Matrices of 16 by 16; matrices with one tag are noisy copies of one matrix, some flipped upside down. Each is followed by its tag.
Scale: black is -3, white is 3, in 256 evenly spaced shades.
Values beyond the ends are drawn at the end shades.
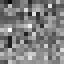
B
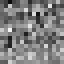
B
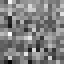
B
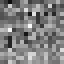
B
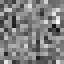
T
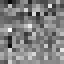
B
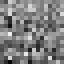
B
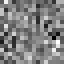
T
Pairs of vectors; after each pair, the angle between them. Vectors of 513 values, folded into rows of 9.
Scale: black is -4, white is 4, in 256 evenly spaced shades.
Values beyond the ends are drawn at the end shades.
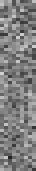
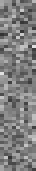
nearly parallel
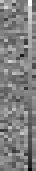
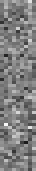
partly aligned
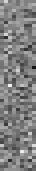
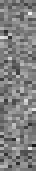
partly opposed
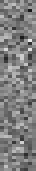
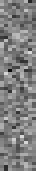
partly opposed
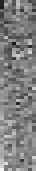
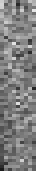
nearly opposite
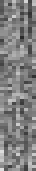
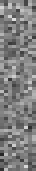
partly opposed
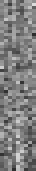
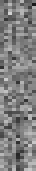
nearly opposite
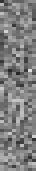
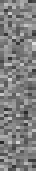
orthogonal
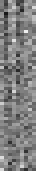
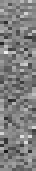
orthogonal
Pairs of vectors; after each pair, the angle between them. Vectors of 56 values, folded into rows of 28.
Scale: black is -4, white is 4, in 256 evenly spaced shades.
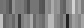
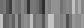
nearly parallel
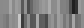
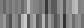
partly opposed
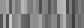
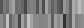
partly opposed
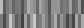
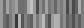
partly aligned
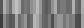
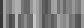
nearly parallel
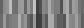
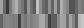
partly opposed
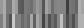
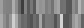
partly aligned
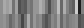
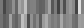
nearly opposite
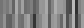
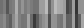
nearly parallel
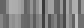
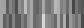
partly opposed
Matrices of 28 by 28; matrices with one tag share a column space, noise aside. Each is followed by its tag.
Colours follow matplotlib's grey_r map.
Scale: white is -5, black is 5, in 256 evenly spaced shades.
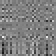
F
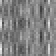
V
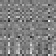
F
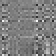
F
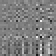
F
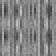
V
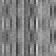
V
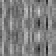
V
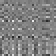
F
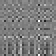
F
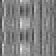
V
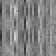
V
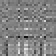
F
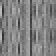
V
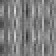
V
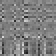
F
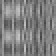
V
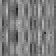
V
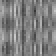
V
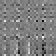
F
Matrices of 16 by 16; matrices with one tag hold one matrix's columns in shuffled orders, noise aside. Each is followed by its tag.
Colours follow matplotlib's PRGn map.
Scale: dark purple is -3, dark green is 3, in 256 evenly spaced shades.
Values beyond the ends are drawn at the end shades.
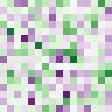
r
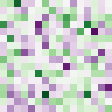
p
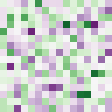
p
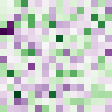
p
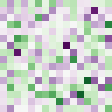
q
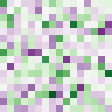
p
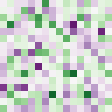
p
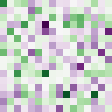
p
